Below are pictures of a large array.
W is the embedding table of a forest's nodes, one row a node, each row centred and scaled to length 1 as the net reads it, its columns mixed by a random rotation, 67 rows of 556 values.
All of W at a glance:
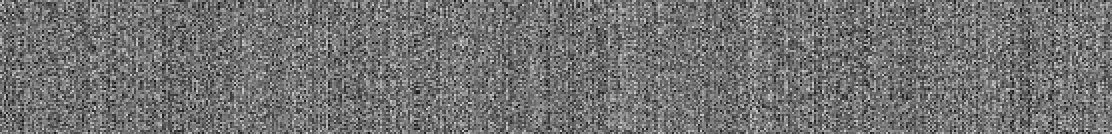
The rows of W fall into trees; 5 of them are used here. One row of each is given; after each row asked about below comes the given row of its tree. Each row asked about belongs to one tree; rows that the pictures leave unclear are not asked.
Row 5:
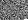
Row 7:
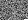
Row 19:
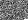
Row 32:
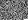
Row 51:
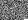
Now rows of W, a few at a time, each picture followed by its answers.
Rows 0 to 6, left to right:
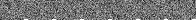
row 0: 51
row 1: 7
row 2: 7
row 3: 7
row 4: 5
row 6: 32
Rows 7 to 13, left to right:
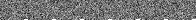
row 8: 5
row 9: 32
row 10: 7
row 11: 32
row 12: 19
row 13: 51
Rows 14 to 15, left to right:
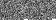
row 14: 5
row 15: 51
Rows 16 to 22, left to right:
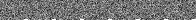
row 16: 7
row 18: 51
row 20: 32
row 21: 19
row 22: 32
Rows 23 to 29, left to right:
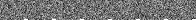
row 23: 51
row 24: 51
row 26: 32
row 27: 32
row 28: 5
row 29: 7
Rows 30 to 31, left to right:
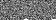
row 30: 5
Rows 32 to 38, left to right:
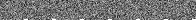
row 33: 51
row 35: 19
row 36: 5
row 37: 7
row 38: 19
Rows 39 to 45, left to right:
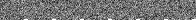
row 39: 5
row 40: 51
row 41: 32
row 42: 51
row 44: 19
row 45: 32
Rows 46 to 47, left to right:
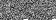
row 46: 32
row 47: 5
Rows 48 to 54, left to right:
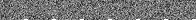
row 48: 5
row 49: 5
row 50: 32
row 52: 32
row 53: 19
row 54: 7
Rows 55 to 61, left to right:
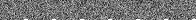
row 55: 51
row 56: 5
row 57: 32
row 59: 7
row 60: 32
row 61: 5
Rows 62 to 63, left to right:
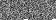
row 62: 32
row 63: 5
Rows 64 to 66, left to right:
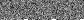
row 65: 51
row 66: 7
